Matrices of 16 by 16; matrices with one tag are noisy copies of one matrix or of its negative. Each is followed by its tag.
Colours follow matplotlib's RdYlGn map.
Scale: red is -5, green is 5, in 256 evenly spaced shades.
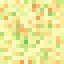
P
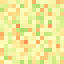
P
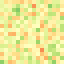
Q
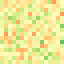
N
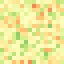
P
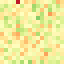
P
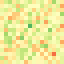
N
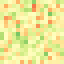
P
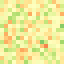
N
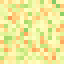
N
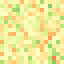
Q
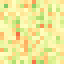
P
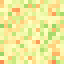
Q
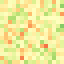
N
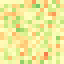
P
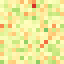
Q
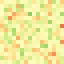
N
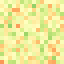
Q
